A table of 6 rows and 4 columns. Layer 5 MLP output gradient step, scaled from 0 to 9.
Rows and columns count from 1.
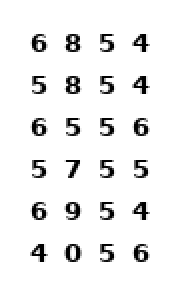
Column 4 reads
4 4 6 5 4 6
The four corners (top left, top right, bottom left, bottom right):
6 4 4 6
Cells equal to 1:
0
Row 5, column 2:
9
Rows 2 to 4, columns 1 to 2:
5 8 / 6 5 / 5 7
